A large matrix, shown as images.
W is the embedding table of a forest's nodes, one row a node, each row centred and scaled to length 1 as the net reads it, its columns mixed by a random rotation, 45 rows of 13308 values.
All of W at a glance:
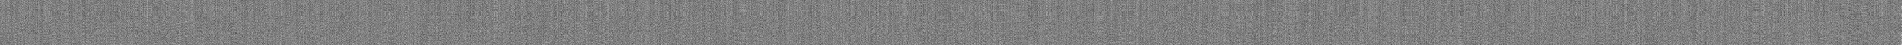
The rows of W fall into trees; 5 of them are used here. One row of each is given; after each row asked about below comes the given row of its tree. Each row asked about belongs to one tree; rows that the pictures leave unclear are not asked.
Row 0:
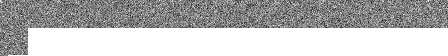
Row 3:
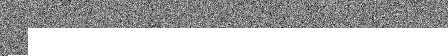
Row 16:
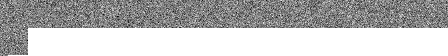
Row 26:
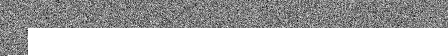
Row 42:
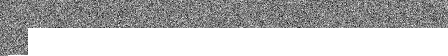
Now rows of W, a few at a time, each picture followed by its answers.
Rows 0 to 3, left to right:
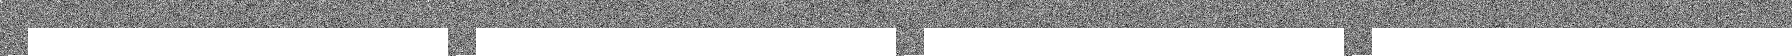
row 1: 3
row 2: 0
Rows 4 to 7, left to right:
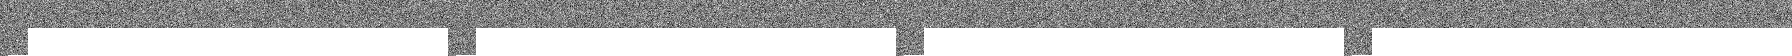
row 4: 42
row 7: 42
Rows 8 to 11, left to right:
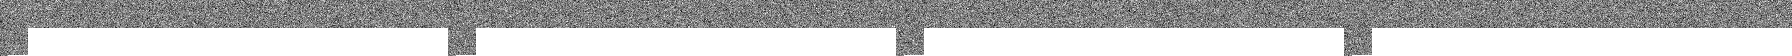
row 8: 0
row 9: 42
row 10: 42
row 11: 0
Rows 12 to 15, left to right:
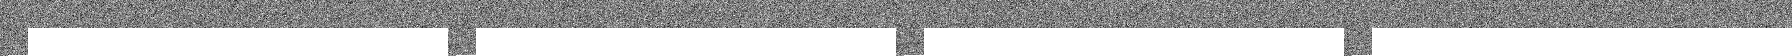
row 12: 0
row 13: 0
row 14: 0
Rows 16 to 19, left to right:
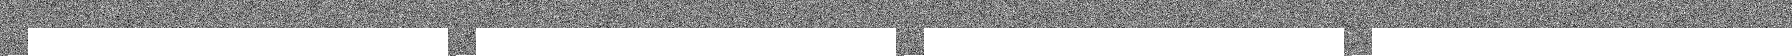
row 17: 3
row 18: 16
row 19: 0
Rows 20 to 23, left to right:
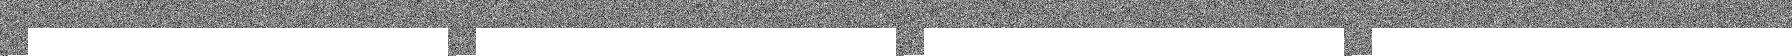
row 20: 3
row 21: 0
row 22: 42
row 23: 26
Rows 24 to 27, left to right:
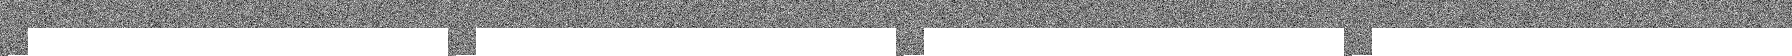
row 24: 3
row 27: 16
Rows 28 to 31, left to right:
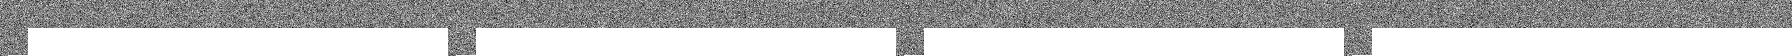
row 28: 0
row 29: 26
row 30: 16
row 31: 16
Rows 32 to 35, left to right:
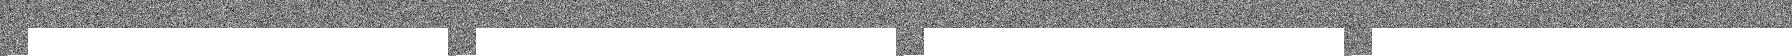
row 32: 42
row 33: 42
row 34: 26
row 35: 0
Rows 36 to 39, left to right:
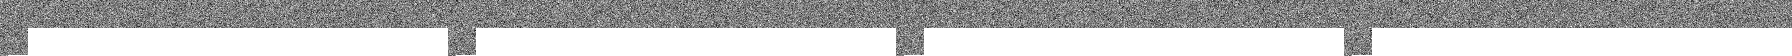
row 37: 26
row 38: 42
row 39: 26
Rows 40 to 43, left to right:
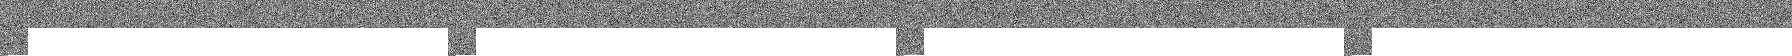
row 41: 26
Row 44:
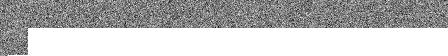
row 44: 26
